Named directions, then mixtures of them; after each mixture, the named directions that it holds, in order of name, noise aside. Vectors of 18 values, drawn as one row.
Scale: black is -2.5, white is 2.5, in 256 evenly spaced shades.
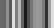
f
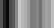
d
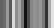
f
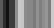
d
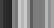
d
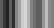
d, f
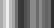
d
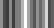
d, f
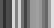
d, f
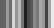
f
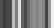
d, f
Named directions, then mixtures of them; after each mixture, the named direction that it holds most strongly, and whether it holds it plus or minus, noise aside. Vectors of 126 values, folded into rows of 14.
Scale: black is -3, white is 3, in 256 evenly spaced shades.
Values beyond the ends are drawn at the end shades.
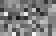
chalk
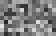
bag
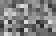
bag, minus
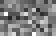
chalk, plus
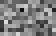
bag, minus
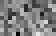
bag, plus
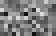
chalk, minus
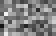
bag, minus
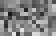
chalk, plus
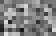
bag, minus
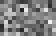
bag, minus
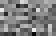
chalk, minus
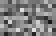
bag, plus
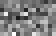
chalk, plus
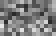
bag, plus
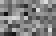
chalk, minus
